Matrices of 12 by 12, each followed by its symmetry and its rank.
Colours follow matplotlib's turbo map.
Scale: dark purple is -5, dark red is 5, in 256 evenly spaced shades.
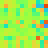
neither, rank two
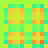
symmetric, rank one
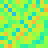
symmetric, full rank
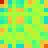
symmetric, rank two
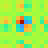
symmetric, rank one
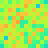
symmetric, full rank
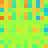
neither, rank two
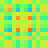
symmetric, rank one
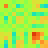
symmetric, rank two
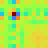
symmetric, rank two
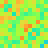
symmetric, full rank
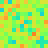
symmetric, full rank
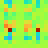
neither, rank two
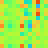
neither, rank two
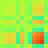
symmetric, rank one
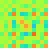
symmetric, rank two
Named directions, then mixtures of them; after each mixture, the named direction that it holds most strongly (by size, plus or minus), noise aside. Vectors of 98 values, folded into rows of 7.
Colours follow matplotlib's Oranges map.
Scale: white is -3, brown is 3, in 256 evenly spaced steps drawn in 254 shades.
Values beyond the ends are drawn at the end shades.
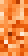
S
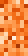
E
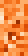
S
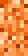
E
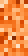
E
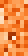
E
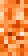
S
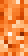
S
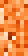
E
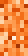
E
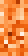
S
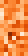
S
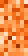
E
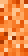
E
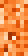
E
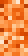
E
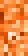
S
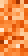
E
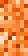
E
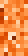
E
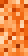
E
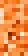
S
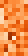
E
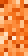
E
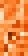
S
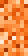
E
